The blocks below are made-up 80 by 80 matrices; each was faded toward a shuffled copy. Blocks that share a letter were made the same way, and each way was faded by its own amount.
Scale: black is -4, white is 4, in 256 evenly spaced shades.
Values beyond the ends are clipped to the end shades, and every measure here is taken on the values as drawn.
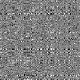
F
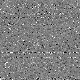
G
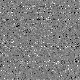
G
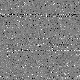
G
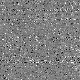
G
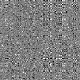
F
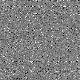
G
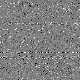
G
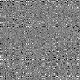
F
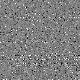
G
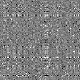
F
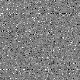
G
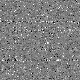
G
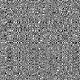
F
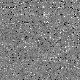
G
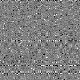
F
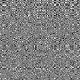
F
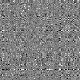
F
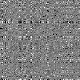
F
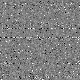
G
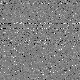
G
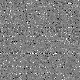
G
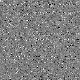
G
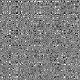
F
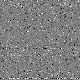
G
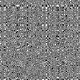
F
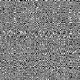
F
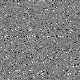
G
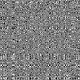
F
